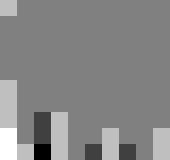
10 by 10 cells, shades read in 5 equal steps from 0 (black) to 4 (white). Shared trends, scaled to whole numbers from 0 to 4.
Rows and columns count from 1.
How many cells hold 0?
1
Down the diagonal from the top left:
3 2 2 2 2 2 2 2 2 3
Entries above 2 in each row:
1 0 0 0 0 1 1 2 4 5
